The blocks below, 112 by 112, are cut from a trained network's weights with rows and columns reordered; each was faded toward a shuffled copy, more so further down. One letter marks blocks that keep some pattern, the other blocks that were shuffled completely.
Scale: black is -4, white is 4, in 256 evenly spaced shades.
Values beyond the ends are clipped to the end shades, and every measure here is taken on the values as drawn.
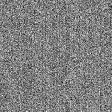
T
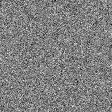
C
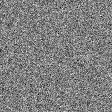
C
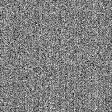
T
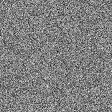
C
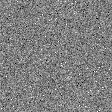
C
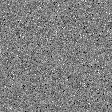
C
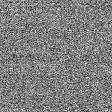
T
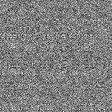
T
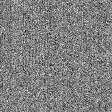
T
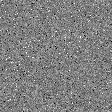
C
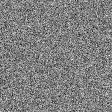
C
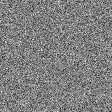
C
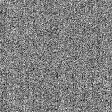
T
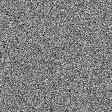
C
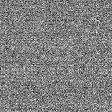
T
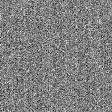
T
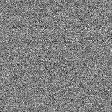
T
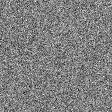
C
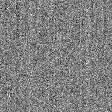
T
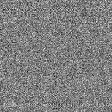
T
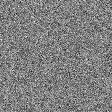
C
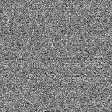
T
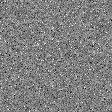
C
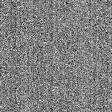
T
